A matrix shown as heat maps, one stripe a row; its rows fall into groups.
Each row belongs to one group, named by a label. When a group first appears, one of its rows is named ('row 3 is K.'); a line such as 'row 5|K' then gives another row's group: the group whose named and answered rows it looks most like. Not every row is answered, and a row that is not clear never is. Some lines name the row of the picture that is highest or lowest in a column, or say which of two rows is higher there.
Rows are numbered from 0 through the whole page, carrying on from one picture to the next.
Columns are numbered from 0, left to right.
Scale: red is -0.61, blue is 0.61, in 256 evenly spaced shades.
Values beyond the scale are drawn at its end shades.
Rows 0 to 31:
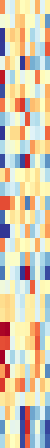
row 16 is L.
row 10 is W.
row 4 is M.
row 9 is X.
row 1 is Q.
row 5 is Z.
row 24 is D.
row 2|X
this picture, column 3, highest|11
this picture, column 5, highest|14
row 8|L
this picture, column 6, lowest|20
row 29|M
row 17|Z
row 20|W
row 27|Q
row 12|D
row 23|D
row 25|Z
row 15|X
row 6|X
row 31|M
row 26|D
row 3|X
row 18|M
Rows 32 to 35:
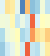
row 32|M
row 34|W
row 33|W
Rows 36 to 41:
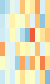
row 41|Q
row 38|W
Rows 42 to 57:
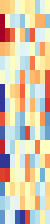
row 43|Z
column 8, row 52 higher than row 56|No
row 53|L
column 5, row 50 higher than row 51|Yes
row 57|M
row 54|D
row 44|D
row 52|Z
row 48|X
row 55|X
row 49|X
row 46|W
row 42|D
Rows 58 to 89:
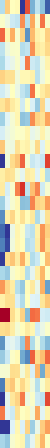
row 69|X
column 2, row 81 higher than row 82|No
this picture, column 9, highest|58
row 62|L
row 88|L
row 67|L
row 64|W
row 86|X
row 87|Z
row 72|W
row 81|D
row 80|D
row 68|Z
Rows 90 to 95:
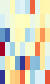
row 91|L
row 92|L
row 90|W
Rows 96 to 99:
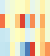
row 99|W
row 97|Q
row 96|L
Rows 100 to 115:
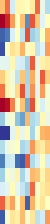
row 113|W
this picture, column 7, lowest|100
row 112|W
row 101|D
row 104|W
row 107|D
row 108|M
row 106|Q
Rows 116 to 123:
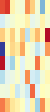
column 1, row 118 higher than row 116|Yes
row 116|D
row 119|X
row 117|L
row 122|W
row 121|L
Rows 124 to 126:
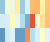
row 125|W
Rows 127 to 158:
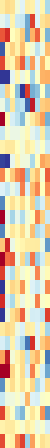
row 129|D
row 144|D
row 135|Z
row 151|W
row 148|Z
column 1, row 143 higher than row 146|No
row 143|X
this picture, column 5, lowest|133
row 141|X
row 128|W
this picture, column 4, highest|133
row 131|Q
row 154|X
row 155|L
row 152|D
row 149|X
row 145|D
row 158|Q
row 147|X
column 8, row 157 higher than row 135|Yes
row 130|X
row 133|M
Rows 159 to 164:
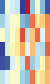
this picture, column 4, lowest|161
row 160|W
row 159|M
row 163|L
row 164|W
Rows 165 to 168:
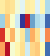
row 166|M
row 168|D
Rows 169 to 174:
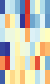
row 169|M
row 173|D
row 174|X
